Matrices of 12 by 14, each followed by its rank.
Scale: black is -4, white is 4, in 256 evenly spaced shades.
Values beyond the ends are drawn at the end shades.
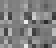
two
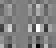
one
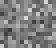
full rank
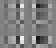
one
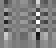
one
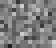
full rank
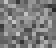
full rank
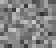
full rank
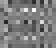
two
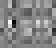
two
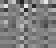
two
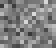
full rank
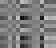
one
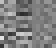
two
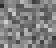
full rank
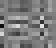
two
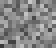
full rank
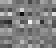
two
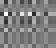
one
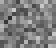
full rank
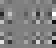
one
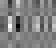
one
